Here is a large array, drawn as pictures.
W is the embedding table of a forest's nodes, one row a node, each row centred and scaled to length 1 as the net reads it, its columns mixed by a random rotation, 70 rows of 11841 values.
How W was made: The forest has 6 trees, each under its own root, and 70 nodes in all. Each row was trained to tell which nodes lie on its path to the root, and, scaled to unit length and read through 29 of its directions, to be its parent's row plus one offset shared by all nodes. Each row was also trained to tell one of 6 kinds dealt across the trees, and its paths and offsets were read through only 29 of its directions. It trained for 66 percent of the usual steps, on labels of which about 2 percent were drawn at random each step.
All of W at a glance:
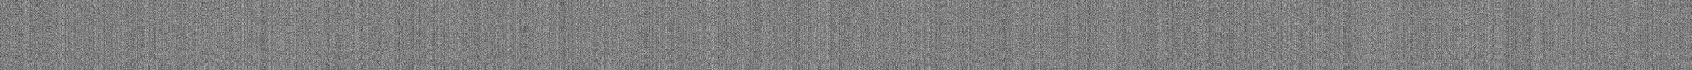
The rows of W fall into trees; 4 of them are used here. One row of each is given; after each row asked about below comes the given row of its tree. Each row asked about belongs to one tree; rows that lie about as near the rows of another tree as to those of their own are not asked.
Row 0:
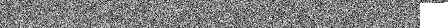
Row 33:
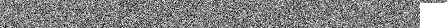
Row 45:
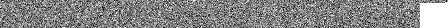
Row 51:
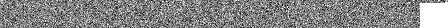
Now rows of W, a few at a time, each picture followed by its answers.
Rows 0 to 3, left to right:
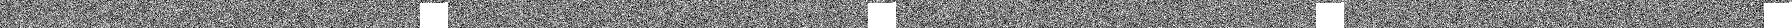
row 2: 51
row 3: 51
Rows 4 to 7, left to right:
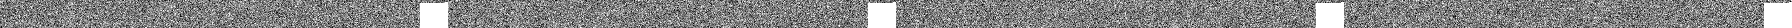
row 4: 0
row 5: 45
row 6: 45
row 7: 33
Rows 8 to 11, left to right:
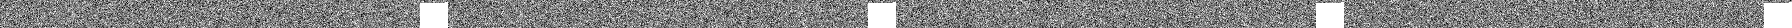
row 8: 0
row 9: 0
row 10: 51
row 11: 45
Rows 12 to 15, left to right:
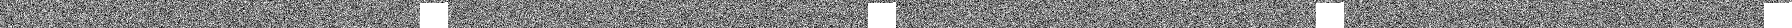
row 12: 33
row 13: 0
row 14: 0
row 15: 51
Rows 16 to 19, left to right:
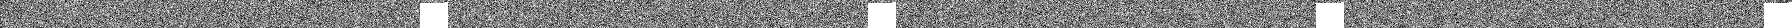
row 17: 33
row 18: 51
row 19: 45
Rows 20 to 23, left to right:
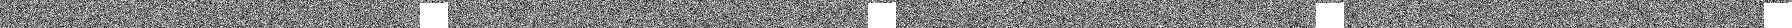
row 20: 45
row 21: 33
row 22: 45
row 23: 33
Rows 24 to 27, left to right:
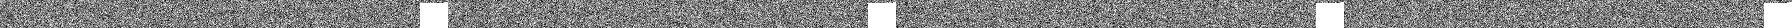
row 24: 33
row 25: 51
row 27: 0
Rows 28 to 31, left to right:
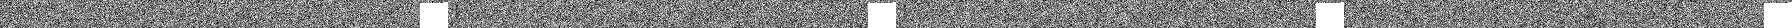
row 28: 0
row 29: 0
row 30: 0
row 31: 0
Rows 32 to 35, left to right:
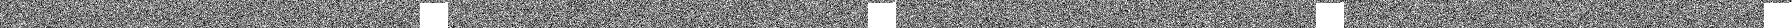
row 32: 45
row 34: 45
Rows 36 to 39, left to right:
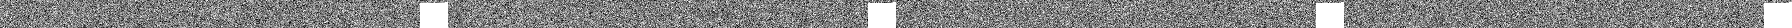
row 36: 0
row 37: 33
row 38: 0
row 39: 45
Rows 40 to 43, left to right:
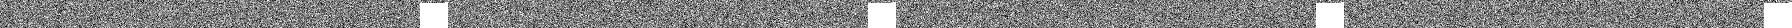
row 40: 45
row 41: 33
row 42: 33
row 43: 33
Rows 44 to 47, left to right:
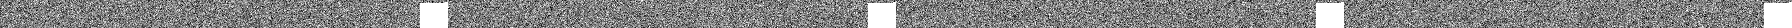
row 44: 0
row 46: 0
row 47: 0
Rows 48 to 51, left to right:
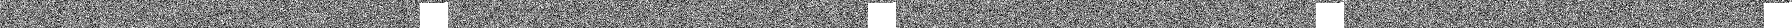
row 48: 45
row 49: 33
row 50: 33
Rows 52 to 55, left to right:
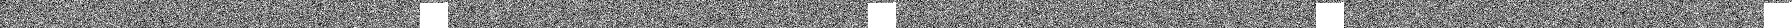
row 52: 0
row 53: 51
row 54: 51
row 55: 0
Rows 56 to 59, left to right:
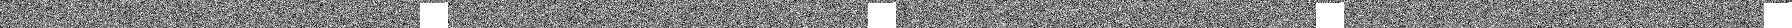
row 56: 0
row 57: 0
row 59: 45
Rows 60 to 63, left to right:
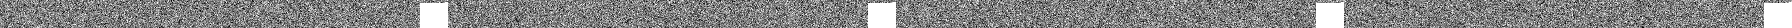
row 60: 33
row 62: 33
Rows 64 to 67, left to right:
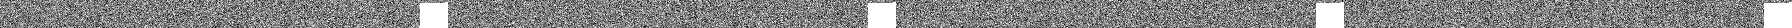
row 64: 45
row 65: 45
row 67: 45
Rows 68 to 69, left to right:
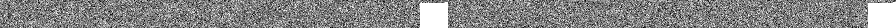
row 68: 0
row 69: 45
